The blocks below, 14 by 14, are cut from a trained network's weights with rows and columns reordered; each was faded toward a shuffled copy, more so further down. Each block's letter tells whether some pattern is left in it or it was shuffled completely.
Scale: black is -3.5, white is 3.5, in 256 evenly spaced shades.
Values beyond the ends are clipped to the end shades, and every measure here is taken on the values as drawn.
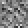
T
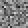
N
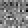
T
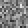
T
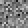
N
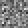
N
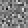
T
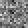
N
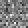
T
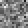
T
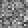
T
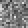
T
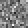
T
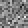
N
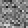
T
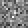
N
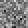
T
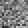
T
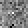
N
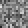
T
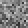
N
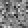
N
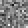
N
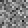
N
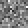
N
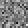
N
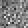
N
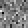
N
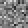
N
